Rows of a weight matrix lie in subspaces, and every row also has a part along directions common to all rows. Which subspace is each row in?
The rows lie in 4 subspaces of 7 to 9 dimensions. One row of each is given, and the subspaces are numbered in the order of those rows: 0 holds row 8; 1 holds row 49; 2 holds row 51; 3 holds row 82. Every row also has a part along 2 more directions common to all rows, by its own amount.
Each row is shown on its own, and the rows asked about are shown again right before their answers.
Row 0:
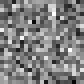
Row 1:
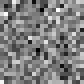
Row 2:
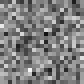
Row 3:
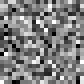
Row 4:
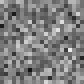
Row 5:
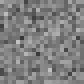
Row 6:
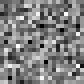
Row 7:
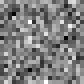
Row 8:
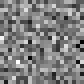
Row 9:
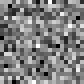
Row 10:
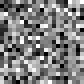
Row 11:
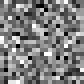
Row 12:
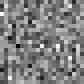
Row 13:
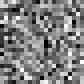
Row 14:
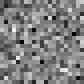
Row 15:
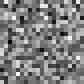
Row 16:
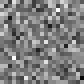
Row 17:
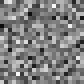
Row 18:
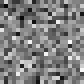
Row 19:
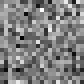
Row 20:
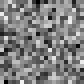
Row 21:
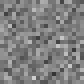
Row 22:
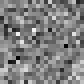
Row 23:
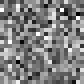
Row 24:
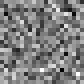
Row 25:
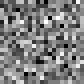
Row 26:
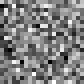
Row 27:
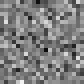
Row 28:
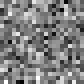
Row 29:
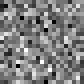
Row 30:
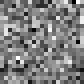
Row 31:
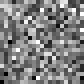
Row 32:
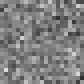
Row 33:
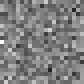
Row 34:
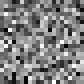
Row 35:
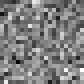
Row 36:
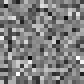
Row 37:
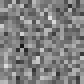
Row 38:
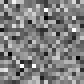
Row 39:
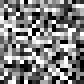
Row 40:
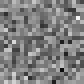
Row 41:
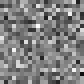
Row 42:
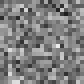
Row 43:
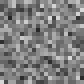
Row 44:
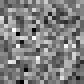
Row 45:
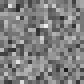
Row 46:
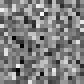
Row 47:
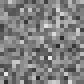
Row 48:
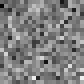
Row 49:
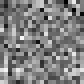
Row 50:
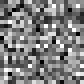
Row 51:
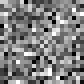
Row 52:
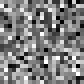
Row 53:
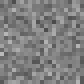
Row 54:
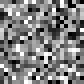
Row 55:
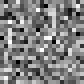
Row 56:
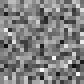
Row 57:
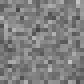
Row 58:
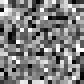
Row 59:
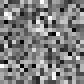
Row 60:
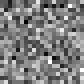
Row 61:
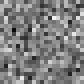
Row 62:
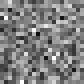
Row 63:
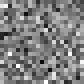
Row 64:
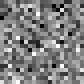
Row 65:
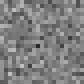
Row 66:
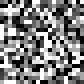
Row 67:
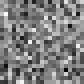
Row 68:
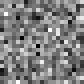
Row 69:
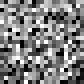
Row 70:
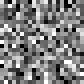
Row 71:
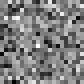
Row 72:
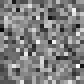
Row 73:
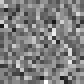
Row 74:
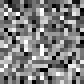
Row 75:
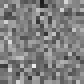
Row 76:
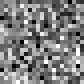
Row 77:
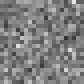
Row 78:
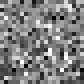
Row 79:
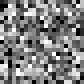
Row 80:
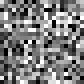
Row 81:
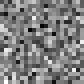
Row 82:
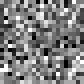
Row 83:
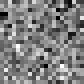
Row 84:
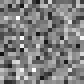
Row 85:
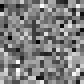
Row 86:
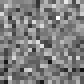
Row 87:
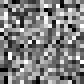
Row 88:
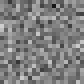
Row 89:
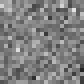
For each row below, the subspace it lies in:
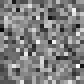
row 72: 1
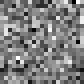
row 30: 3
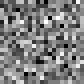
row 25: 3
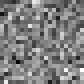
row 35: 1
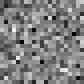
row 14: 3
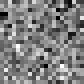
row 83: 1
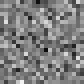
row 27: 3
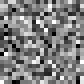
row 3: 2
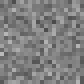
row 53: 2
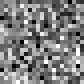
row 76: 1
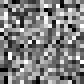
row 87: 0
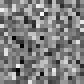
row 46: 0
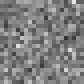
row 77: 2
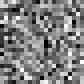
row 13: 2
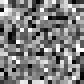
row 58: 1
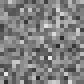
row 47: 1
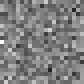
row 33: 2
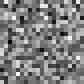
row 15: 0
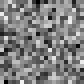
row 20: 2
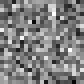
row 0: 0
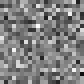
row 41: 0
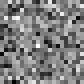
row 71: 2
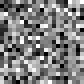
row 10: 1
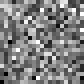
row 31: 1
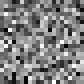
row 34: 3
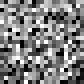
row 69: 3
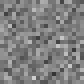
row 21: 1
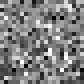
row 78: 3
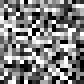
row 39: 3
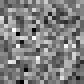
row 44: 3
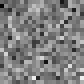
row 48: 1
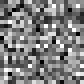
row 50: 0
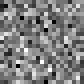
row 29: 2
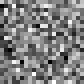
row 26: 3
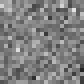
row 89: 1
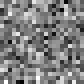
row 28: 0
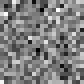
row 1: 1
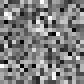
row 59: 0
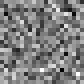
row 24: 3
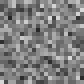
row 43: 1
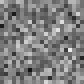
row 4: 2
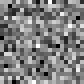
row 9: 2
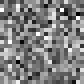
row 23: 0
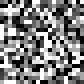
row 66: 2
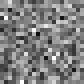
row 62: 3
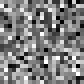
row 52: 1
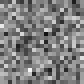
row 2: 2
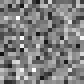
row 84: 2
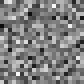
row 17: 0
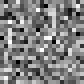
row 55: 0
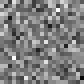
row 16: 1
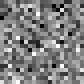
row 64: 1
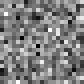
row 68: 2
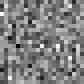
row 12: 1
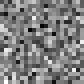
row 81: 3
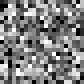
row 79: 2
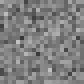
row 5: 2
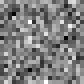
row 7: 2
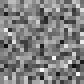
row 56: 3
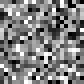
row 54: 1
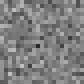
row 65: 0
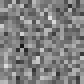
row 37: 2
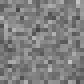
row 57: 3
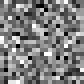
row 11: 0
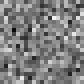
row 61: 3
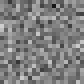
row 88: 0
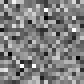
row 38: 0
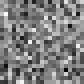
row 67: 0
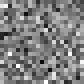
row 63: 2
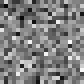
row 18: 0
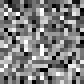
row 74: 3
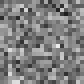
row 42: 1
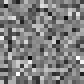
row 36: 0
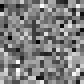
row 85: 1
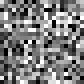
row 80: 0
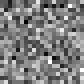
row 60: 1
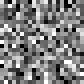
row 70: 2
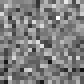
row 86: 1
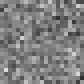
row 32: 1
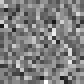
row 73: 2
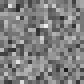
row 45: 2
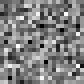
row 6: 1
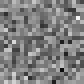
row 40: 3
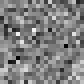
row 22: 3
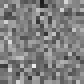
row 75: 0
